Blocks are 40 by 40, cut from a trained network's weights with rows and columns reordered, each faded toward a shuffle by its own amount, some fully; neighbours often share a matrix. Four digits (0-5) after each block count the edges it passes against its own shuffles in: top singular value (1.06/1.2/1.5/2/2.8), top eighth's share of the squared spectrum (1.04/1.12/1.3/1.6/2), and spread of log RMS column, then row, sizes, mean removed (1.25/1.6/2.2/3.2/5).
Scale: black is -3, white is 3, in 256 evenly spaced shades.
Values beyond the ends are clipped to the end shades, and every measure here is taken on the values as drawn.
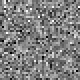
0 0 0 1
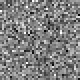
1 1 0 0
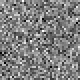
0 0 0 0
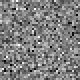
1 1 0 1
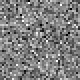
0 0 0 0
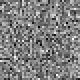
2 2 1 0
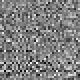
4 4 0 3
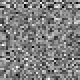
4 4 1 2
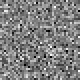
0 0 0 0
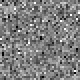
1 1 0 0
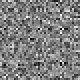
3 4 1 2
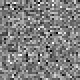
2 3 1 1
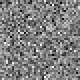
2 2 0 0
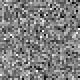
2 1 0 0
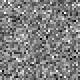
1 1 0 0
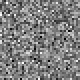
1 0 0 0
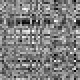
4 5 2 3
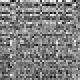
4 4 1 3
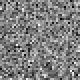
1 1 0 0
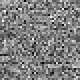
2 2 1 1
